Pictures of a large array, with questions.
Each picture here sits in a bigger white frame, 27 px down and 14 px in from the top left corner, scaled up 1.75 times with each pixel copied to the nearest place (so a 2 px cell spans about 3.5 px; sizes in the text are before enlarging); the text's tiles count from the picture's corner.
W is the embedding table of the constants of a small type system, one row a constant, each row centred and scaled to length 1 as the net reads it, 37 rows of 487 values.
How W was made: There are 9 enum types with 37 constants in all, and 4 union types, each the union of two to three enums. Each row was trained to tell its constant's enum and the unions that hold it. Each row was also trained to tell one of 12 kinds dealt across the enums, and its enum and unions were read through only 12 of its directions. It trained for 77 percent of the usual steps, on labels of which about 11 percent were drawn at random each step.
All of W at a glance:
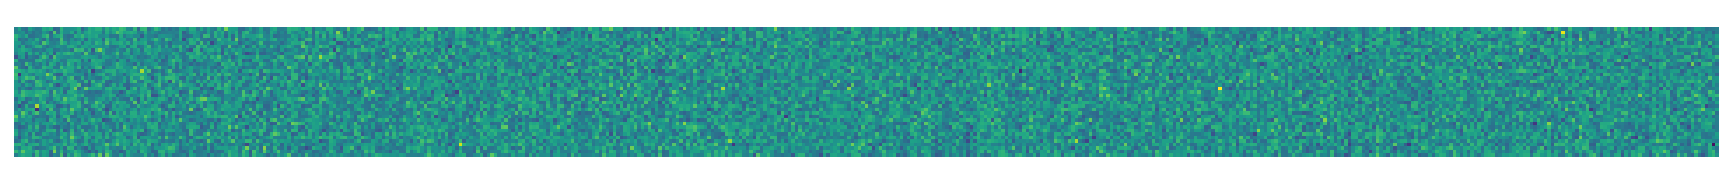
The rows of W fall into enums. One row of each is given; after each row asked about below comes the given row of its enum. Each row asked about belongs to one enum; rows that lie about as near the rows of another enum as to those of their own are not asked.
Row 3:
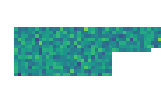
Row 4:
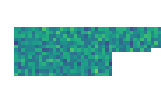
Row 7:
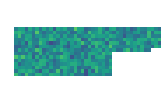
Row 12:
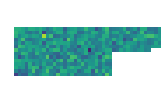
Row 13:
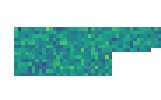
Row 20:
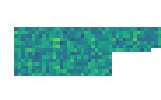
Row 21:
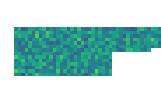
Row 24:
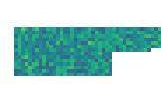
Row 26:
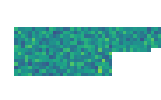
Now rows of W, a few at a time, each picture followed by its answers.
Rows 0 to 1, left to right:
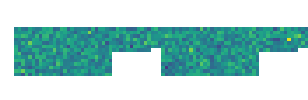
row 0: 21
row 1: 4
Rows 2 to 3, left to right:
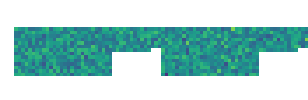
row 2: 4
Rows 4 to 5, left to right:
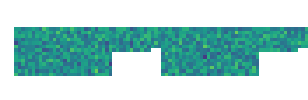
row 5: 26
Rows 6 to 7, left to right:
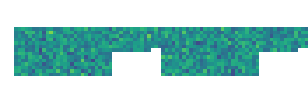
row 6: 13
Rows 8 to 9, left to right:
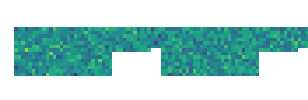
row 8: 20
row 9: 26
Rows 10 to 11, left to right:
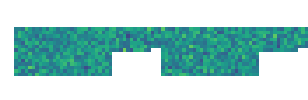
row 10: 7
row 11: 21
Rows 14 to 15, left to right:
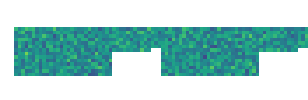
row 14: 24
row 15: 26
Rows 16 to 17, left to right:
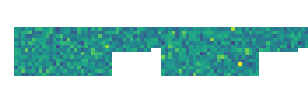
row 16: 21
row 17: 3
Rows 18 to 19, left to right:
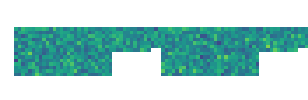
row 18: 24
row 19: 12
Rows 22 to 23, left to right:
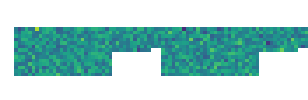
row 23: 21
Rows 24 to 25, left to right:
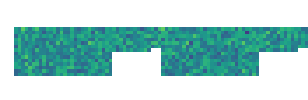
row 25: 13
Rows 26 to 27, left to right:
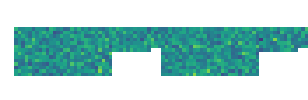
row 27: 7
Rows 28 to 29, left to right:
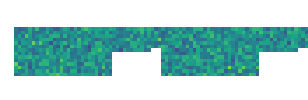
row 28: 7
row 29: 24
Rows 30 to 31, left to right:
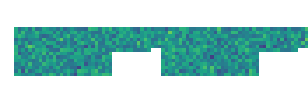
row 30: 4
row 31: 3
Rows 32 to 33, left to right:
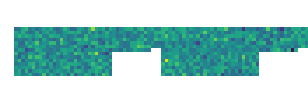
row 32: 7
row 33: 12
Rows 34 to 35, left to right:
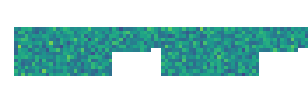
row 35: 24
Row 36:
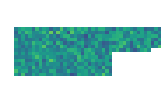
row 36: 4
